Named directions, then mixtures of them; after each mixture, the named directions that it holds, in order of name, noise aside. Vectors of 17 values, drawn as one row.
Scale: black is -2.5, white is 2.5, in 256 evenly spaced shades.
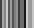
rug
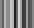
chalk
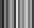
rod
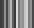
rod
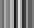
chalk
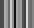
chalk, rod, rug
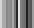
chalk, rod, rug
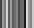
rug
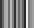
chalk, rod, rug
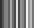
rod, rug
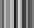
chalk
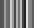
chalk, rod, rug
